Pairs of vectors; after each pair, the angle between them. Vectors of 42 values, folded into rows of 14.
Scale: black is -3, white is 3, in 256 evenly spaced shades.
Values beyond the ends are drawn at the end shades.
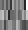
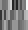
orthogonal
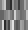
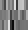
partly opposed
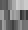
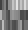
nearly parallel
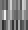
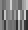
partly aligned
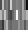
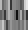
nearly opposite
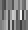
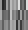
partly aligned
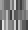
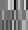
partly opposed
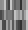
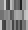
nearly parallel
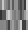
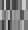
orthogonal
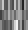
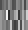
partly opposed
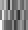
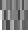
partly aligned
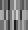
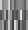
nearly opposite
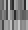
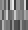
nearly opposite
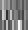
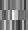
partly opposed
